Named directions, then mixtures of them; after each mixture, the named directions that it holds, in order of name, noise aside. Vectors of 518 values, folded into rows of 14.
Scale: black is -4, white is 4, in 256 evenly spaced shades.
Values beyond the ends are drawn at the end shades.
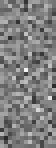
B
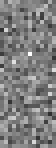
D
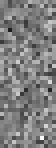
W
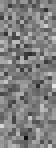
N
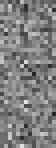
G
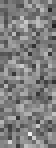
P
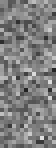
B, G, W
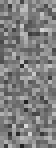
G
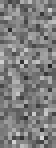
G, W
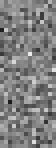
D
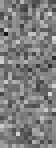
D, G, N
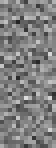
B, G, P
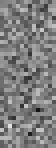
B, D, P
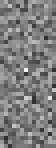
B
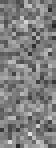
P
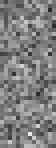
P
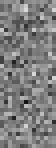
D, G, P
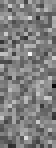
B, N, P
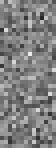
D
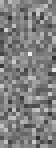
D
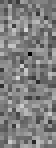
D, G, P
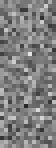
B, D, P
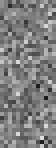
N, W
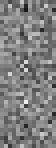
B, G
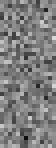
N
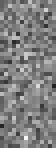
N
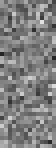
D, N, P
